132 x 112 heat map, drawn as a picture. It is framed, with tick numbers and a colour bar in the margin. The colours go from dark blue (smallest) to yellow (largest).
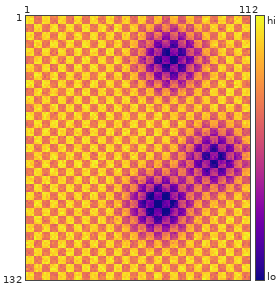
Dips: three. Average level on the scale: 70%. Odd rows or columns: none.
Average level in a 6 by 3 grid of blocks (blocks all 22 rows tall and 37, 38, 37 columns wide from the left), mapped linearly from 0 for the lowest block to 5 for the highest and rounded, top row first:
5 3 3 | 5 3 3 | 5 5 3 | 5 3 0 | 5 0 3 | 5 5 5
